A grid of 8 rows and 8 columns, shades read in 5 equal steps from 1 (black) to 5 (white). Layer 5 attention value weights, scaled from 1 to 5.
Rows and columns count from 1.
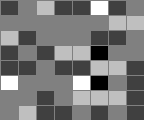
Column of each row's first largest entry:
6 7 1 4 6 1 5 2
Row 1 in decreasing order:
5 4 3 3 2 2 2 2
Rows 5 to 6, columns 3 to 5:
3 2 2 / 3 3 5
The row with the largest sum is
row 2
